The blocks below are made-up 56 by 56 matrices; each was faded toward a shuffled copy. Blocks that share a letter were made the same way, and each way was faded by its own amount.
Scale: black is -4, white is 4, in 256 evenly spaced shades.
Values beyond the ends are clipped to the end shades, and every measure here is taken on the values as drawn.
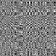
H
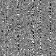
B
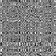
H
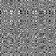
H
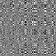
H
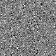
B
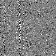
B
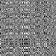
H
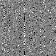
B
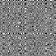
H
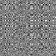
H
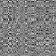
H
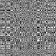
H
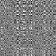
H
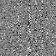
B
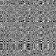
H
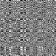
H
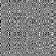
H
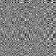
H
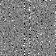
B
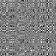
H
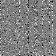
B
